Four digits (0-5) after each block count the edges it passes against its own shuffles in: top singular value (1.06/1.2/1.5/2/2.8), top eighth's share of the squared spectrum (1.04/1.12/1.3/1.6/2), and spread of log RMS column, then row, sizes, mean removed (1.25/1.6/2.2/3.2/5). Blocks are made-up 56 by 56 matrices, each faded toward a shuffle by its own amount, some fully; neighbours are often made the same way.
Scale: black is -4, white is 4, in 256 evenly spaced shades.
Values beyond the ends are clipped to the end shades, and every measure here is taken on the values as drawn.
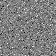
0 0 0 0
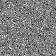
0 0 0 0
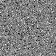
0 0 0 0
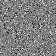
2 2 0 0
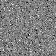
0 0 0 0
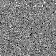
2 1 0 0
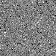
2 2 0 1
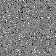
3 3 1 1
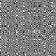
4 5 3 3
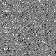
3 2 1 0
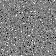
1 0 0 0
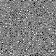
3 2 1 1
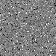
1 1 0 0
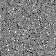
0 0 0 0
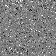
2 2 0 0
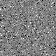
2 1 0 0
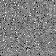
3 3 1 1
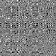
4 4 2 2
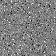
2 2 0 0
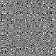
4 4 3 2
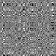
4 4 3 3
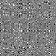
4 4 2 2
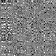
4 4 2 2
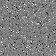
0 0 0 0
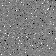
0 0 0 0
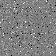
1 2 0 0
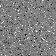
0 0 0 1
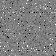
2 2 0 1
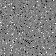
1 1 0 0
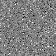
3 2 1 1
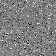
1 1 0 0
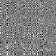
4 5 3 2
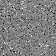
1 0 0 0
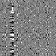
4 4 3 2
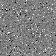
1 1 0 0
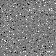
2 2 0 0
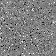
2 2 0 0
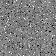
1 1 0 0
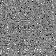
2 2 0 0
